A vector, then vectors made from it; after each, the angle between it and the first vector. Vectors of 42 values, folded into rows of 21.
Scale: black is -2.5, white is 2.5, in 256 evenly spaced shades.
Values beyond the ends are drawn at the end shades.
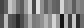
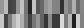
nearly opposite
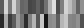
orthogonal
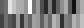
partly aligned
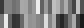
partly aligned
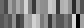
partly aligned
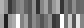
nearly opposite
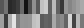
partly opposed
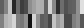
orthogonal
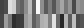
nearly parallel
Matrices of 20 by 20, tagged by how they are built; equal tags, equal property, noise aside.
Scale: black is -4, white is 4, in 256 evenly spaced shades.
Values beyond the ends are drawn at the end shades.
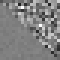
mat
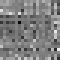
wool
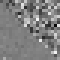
mat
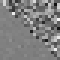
mat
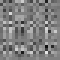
wool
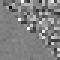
mat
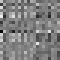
wool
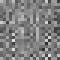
wool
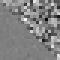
mat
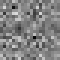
wool
